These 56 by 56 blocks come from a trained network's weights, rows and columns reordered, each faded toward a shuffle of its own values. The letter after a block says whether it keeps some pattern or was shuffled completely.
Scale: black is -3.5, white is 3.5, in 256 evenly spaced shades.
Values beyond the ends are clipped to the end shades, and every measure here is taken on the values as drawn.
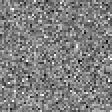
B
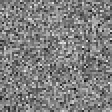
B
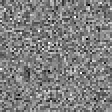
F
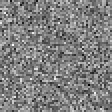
B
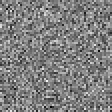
F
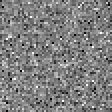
B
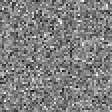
B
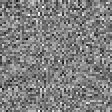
F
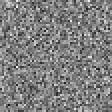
F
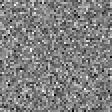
B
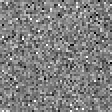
B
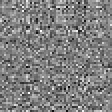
F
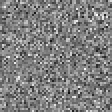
F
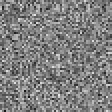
F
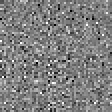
F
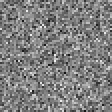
B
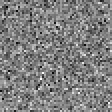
B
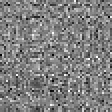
F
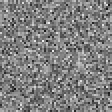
B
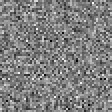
F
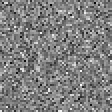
B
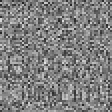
F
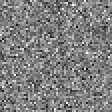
B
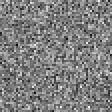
B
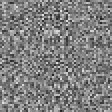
F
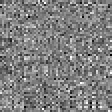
F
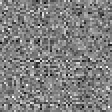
F
